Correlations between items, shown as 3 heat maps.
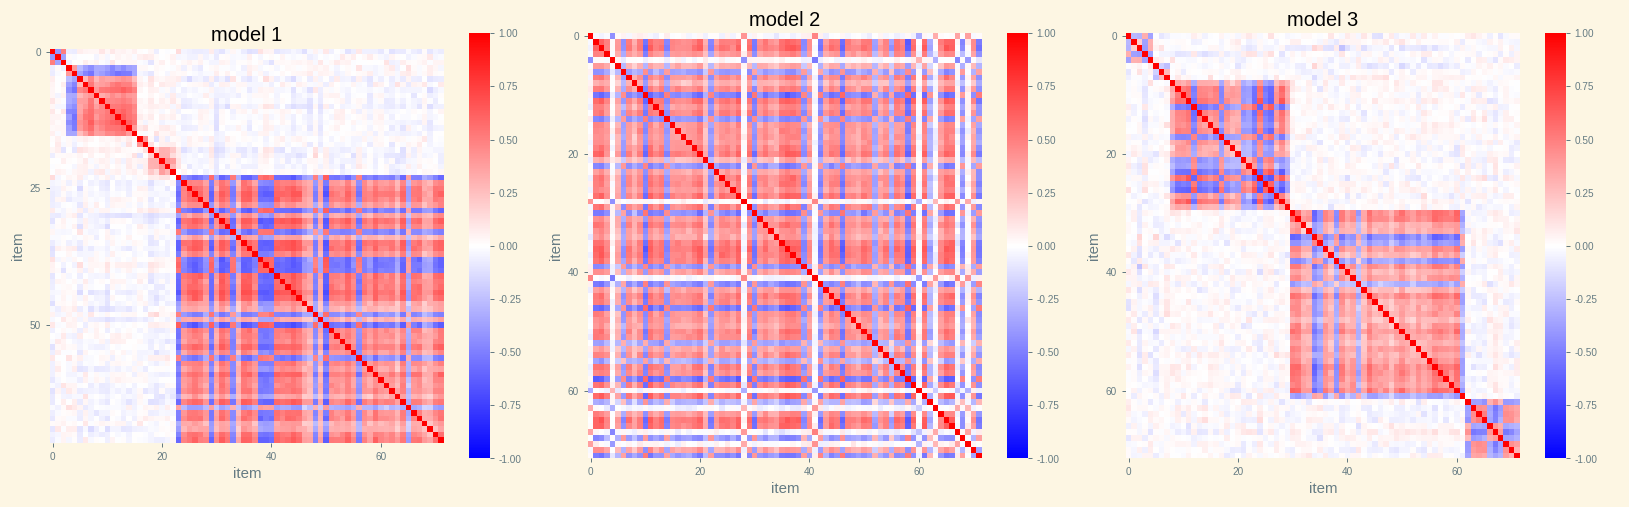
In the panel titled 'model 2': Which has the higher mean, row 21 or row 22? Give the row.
21
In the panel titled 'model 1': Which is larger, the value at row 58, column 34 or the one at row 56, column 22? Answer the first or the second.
the first
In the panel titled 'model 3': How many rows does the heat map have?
72
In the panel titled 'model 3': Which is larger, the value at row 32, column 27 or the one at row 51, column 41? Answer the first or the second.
the second
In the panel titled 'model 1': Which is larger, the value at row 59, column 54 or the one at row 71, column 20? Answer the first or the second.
the first
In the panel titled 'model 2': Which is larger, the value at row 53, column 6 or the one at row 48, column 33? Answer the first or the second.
the second
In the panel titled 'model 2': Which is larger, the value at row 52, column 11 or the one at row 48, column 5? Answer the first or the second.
the second
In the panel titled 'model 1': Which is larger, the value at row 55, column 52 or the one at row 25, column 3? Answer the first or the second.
the first
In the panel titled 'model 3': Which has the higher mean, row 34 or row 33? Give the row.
33
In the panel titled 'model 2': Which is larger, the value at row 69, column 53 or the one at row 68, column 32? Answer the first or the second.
the first
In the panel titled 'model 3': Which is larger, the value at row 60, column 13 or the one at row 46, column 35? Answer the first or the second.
the first
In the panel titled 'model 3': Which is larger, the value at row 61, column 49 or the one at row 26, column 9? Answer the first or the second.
the first
